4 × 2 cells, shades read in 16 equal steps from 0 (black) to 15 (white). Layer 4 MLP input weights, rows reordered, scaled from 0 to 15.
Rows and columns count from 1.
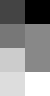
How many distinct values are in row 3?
2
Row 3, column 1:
12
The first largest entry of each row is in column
1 2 1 2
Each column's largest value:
13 15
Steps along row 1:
down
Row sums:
4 15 20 28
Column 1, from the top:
4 7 12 13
